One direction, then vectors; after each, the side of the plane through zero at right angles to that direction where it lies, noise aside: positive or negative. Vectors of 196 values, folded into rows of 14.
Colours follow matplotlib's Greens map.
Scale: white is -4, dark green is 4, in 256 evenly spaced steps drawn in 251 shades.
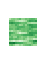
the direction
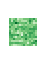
positive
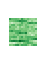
negative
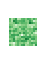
negative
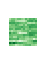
positive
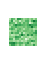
positive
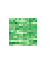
positive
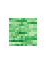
negative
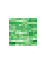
positive
